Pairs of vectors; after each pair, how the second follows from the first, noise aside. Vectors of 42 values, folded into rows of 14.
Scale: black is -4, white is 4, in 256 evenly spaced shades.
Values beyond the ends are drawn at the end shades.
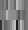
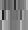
wrapped around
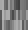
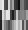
scaled up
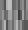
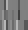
partly zeroed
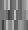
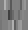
partly zeroed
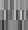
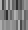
wrapped around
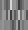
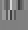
partly zeroed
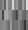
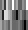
scaled up
